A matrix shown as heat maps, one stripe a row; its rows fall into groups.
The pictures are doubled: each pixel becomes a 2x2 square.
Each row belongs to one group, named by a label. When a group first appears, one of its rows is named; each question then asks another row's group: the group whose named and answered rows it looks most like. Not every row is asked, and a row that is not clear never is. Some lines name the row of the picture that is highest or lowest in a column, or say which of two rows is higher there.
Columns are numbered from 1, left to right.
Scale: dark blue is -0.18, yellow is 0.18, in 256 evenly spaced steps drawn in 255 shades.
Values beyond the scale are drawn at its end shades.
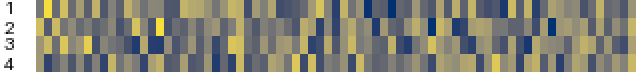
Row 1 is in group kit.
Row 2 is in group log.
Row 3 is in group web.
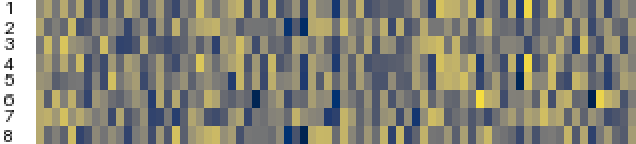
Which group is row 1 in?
kit
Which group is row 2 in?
log
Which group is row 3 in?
web
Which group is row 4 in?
kit
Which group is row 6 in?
log
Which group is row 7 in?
web
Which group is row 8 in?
log
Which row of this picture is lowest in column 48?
7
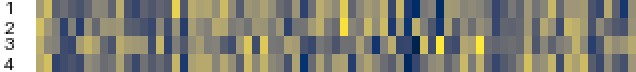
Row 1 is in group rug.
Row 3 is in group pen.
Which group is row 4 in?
rug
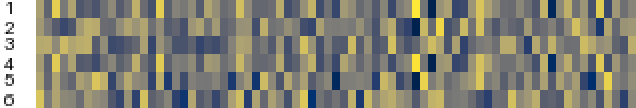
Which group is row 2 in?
pen
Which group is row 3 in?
web
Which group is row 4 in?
log
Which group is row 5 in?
pen
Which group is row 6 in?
web
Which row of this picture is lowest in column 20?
3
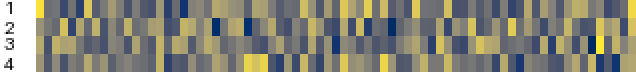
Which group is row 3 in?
log
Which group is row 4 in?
pen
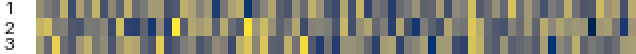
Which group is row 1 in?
kit
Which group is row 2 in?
rug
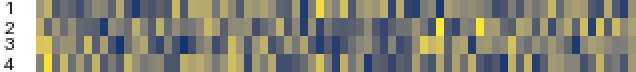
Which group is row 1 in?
rug
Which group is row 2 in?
log
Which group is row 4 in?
kit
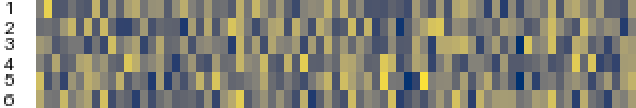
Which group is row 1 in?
kit
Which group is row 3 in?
kit
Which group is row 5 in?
pen
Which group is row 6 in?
web
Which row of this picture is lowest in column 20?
3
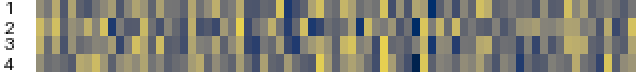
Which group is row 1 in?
log
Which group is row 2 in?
web
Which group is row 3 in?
log
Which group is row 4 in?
pen
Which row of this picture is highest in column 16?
3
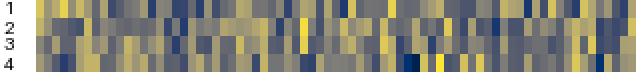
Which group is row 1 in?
web
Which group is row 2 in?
rug
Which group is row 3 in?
pen
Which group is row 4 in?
pen
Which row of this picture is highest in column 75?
2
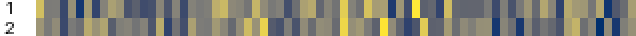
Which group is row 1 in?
rug
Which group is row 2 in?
pen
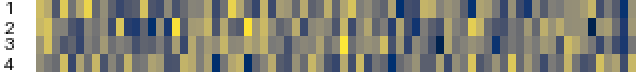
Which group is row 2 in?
rug
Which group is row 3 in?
rug
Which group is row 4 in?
kit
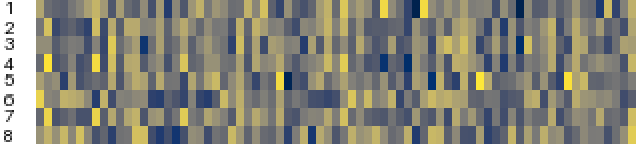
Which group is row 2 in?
kit
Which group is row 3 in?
kit
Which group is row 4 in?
kit
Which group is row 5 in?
log
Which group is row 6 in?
web
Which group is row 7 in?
kit
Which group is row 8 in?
web
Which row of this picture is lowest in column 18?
8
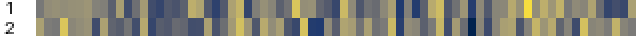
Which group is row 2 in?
web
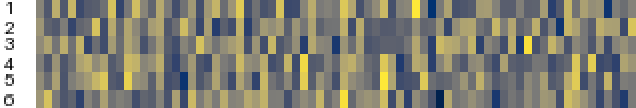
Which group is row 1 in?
log
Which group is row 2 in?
kit
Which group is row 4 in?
pen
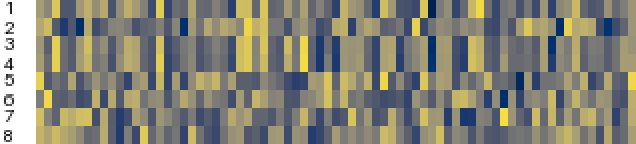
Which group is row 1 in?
pen
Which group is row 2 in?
rug
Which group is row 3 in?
pen
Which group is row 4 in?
pen
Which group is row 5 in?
log
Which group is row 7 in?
web
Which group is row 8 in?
web
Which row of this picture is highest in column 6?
7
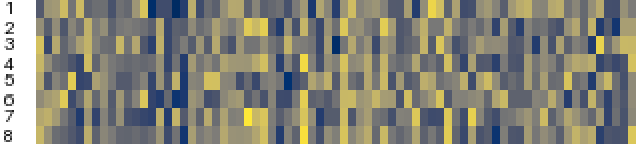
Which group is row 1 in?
web
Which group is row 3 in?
pen
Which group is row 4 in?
rug
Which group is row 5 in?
log
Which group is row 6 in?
web
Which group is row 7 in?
rug
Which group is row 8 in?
rug
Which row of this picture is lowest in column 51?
7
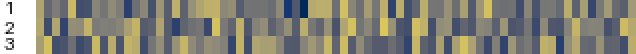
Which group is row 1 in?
log
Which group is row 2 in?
pen
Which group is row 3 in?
kit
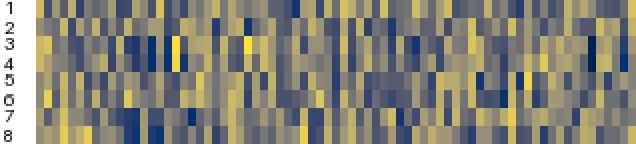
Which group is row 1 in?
log
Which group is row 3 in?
rug
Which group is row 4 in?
rug
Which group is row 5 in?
kit
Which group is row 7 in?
web
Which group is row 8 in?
web
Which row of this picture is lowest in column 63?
6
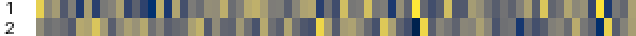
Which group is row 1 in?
rug
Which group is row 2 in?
pen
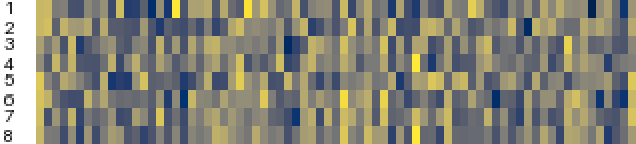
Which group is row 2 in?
web
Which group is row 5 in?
web
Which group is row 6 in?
rug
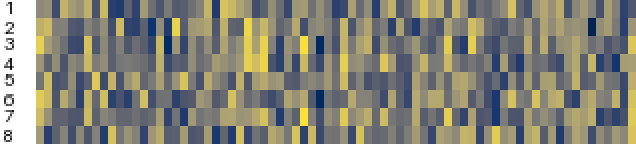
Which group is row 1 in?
web
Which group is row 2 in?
rug
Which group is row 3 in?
rug
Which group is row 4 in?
pen
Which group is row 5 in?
kit
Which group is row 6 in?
web
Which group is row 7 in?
rug
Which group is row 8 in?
kit
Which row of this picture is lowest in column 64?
8
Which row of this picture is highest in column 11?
2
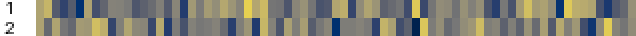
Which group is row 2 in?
pen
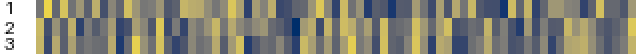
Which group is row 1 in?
kit
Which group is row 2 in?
log
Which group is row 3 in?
log
